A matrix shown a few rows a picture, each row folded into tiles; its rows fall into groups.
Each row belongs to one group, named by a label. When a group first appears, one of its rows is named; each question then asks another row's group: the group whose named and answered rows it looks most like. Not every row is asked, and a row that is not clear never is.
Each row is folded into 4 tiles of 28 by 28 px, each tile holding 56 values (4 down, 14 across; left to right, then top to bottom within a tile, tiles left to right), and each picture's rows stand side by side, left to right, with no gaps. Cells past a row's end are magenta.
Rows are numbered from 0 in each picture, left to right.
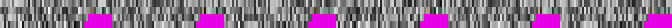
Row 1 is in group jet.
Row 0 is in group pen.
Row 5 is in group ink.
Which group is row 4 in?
jet
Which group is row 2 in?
ink
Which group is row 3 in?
ink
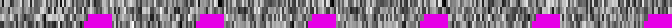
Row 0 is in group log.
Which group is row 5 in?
ink
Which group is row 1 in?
pen
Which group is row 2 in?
jet
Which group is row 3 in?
jet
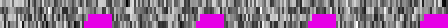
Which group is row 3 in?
pen
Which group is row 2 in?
log
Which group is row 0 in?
pen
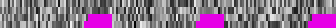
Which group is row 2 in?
log
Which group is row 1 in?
ink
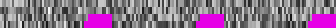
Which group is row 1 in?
log
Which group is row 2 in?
ink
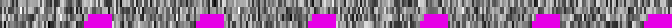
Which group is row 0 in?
log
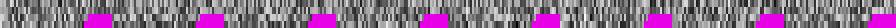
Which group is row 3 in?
jet
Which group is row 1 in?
log
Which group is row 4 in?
log
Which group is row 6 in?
ink
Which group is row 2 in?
log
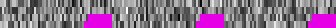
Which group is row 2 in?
jet
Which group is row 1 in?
pen
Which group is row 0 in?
ink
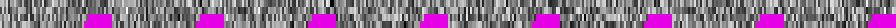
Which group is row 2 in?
jet
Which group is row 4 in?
ink
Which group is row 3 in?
log
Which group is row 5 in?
log
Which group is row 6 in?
jet
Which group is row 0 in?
ink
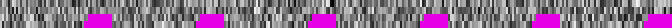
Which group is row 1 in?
jet
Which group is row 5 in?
jet
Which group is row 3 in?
pen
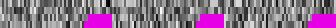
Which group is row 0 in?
jet
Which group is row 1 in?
pen
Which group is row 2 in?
ink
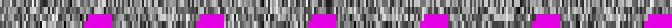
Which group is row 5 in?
log
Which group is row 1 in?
log
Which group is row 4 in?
log
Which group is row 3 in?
log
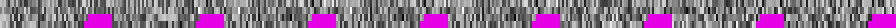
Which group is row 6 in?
jet
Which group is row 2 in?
pen
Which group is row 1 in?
log
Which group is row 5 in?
jet
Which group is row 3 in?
pen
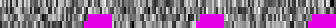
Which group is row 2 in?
jet
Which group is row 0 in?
log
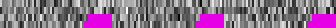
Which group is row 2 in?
jet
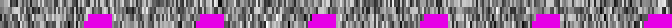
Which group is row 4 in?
pen
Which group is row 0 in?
log
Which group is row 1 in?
jet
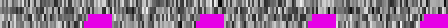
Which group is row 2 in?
jet
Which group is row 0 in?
jet
